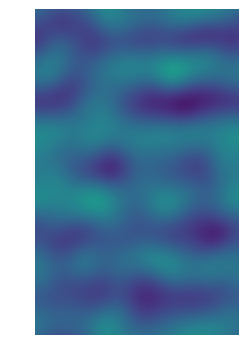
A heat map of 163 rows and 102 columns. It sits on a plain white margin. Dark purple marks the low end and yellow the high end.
Stripes: horizontal, repeating 5 times. Grain: smooth. Average level on the scale: 30%. Slope: none.
